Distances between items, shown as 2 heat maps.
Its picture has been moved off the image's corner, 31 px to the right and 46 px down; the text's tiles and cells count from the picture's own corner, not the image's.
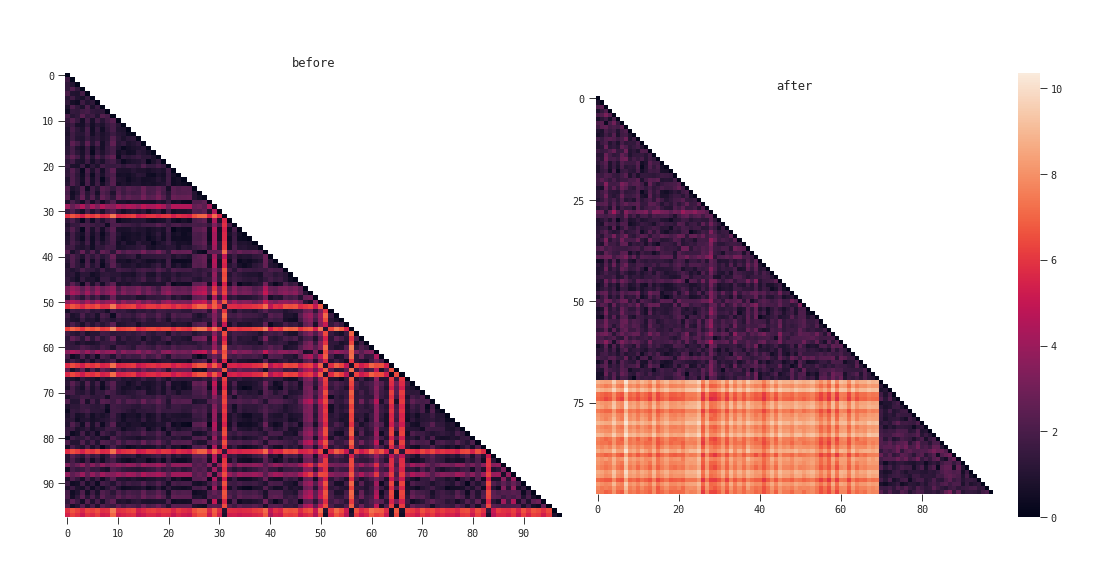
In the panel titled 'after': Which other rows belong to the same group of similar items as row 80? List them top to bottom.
70, 71, 72, 73, 74, 75, 76, 77, 78, 79, 81, 82, 83, 84, 85, 86, 87, 88, 89, 90, 91, 92, 93, 94, 95, 96, 97
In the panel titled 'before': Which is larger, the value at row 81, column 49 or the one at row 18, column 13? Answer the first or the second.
the first
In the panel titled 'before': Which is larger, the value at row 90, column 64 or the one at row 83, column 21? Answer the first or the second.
the first
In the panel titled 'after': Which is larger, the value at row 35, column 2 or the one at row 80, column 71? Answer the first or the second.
the first
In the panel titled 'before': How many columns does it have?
98
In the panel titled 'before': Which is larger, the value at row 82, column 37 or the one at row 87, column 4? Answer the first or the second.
the second
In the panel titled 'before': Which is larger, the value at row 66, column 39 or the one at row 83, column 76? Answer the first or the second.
the first
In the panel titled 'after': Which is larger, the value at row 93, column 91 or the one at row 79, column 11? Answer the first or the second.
the second
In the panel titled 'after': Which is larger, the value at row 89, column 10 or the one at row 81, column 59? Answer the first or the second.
the first
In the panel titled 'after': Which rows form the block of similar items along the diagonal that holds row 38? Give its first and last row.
0 to 69
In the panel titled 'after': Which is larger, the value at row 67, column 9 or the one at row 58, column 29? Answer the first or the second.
the second
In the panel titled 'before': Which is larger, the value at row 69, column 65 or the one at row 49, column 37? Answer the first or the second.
the first
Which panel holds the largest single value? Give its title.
after
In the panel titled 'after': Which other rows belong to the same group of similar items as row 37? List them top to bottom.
0, 1, 2, 3, 4, 5, 6, 7, 8, 9, 10, 11, 12, 13, 14, 15, 16, 17, 18, 19, 20, 21, 22, 23, 24, 25, 26, 27, 28, 29, 30, 31, 32, 33, 34, 35, 36, 38, 39, 40, 41, 42, 43, 44, 45, 46, 47, 48, 49, 50, 51, 52, 53, 54, 55, 56, 57, 58, 59, 60, 61, 62, 63, 64, 65, 66, 67, 68, 69
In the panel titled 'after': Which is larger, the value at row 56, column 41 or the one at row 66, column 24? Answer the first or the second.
the first
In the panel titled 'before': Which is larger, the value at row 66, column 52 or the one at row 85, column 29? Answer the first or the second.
the first
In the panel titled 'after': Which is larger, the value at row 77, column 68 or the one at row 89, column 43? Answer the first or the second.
the second
